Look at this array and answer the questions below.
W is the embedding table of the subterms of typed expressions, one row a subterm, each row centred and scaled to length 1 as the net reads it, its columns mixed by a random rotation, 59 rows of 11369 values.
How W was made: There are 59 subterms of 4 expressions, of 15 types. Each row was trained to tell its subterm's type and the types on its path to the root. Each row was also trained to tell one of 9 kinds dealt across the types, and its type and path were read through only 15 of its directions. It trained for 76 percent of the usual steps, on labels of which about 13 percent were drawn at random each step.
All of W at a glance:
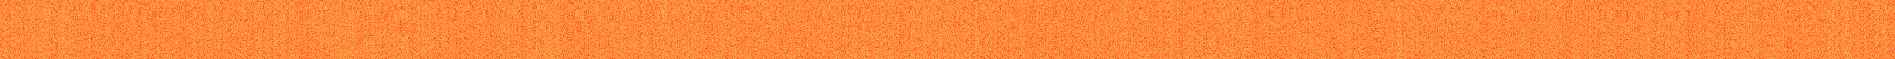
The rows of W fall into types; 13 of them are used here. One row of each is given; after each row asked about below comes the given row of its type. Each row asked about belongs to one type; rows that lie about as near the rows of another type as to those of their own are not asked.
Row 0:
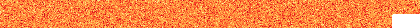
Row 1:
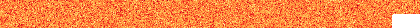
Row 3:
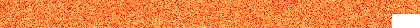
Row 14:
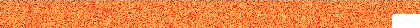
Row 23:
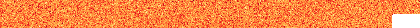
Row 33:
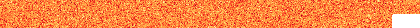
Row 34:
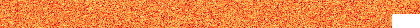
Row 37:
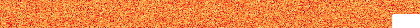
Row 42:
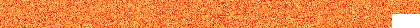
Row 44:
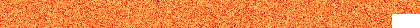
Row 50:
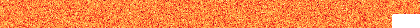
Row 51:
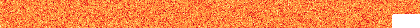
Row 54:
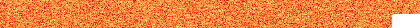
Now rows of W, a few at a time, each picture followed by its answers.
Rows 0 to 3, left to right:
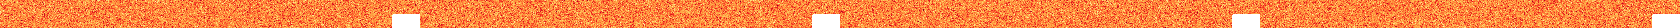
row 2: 54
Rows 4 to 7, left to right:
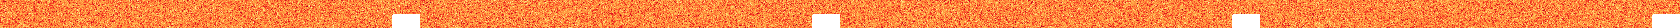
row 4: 42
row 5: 34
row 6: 33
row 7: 23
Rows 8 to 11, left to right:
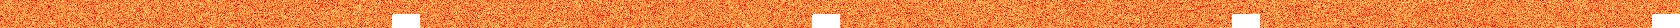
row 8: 23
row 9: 23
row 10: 54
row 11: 54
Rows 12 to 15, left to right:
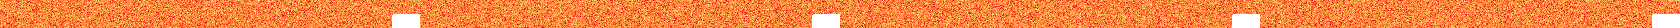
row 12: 37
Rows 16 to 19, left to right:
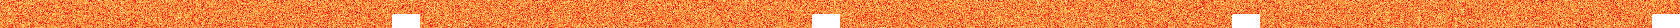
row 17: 54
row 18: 3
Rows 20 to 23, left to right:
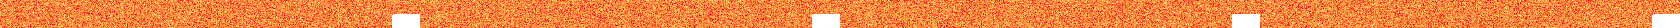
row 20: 42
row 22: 44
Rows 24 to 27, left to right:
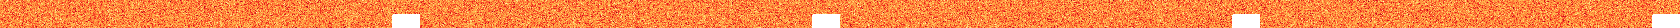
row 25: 14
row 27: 33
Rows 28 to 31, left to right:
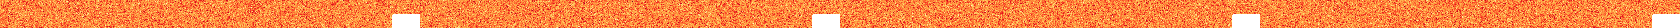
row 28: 0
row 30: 42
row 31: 37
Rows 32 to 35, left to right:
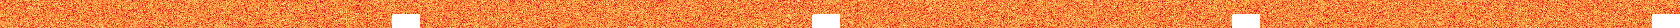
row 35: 44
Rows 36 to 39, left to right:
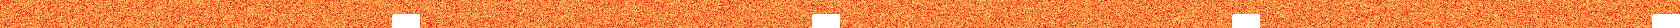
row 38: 37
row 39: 51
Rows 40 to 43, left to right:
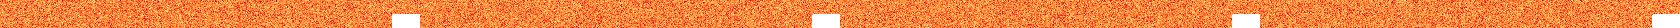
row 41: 23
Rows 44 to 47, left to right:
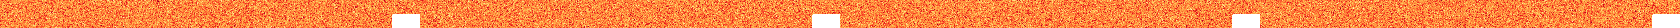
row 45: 44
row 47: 37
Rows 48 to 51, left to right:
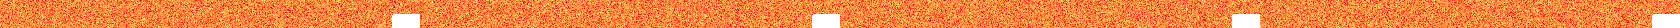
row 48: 51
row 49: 14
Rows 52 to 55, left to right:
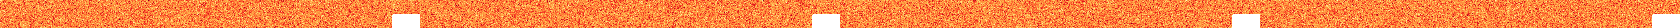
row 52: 3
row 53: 0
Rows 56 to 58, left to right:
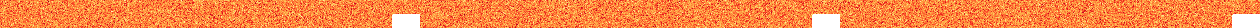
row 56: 34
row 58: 3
